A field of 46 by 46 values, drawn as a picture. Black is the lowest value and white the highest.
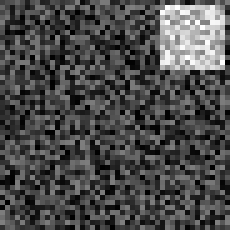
Stripes: none. Histogram: skewed, a long tail of high values. Average level on the scale: 30%. Ninth with the highest average: top right. Odd patch: higher, in the top right.
